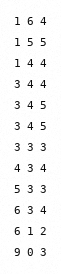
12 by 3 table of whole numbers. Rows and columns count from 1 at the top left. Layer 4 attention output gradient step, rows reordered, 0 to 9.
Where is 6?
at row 1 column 2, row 10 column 1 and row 11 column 1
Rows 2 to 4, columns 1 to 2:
1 5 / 1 4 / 3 4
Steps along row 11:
down up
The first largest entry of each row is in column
2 2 2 2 3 3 1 1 1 1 1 1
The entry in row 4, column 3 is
4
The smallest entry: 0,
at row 12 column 2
